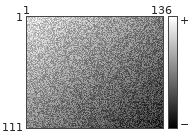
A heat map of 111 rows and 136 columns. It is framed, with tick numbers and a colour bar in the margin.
Slope: up to the top left. Histogram: bell-shaped. Average level on the scale: 50%. Ninth with the lowest average: bottom right. Mirror symmetry: none. Grain: fine. Ninth with the highest average: top left.
